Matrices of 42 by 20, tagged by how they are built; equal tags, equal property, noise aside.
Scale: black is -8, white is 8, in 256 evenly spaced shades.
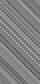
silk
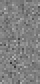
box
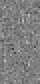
box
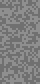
box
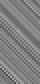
silk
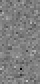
box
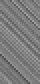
silk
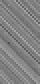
silk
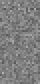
box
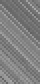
silk
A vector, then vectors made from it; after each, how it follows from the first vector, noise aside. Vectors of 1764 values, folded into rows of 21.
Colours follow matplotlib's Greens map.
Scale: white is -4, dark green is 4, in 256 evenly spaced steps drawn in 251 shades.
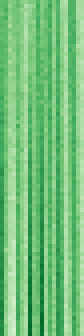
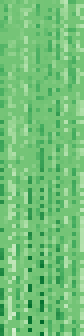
partly zeroed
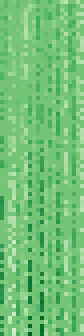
partly zeroed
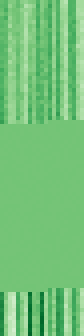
partly zeroed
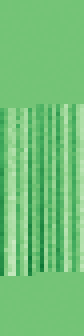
partly zeroed
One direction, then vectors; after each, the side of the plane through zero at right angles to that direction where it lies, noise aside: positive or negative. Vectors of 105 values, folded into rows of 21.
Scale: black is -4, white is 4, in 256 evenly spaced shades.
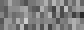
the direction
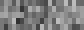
negative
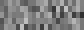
positive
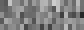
positive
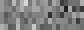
negative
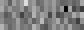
negative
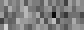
positive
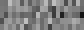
positive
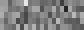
negative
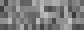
positive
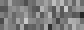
positive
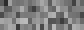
positive
